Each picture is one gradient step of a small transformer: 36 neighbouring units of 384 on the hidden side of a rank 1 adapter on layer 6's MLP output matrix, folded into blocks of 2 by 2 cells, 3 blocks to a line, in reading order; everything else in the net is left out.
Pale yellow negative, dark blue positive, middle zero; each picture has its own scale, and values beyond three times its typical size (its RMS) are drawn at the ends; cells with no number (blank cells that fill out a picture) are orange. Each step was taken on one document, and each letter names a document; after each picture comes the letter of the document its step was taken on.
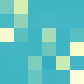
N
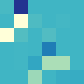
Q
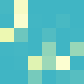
Q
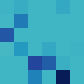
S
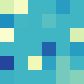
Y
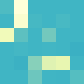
Q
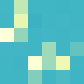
N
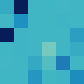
N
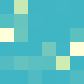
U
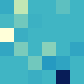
S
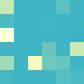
Y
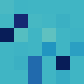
Q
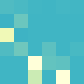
S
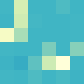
U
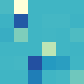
N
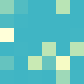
Y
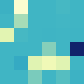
Q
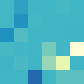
U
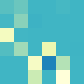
S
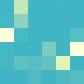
U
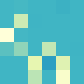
S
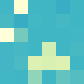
N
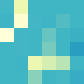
Q
